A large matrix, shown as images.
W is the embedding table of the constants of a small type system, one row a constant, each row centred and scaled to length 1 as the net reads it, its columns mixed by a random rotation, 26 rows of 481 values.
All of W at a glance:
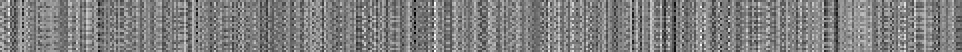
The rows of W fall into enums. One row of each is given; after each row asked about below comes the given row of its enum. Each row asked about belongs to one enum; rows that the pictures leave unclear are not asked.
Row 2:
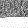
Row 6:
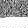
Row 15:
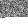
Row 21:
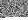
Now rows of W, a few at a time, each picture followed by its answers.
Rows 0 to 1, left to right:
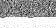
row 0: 6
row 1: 2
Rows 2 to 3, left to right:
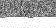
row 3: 15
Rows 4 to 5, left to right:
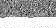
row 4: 6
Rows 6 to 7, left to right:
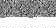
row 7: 6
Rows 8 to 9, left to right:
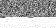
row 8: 21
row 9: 2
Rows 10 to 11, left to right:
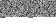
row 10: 21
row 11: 6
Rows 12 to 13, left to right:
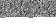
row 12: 2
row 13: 6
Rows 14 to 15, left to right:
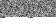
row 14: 21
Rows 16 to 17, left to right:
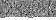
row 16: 6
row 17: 2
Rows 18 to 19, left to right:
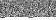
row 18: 15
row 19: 2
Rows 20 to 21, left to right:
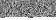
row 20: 6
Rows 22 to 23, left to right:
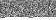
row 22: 15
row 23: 2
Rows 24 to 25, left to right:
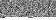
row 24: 21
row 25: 2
